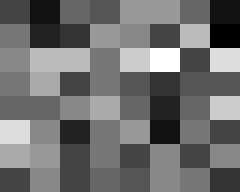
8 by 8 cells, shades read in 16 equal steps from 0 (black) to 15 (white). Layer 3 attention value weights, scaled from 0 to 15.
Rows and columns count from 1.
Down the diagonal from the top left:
4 2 11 7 6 1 4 3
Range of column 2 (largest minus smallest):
10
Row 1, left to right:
4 1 6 5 9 9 6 1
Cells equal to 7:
8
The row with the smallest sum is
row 1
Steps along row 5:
same up up down down up up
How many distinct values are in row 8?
6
